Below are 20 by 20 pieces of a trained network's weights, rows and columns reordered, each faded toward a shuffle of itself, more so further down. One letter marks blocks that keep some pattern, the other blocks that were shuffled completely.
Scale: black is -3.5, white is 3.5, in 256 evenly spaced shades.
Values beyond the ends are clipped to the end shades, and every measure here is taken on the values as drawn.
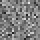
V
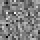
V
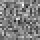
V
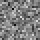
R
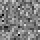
R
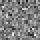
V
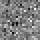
R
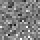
R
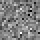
R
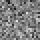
R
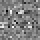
V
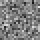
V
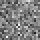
V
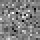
R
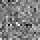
V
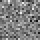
R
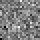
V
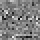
V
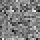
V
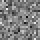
R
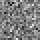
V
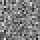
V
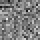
R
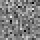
V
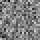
V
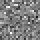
R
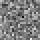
R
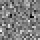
R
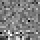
V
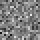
R
